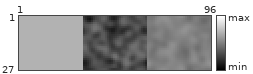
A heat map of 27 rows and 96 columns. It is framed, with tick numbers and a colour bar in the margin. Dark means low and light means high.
The table splits into one row of 3 panels. Panel 1,1: high, flat. Panel 1,2: low, blotchy. Panel 1,3: middling, blotchy, faint in contrast.
